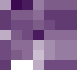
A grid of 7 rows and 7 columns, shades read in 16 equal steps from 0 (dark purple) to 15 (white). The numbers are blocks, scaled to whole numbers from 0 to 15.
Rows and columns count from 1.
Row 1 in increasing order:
0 1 5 5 5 7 9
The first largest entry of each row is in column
1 4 4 1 4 4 2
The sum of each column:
36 40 41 50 38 35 35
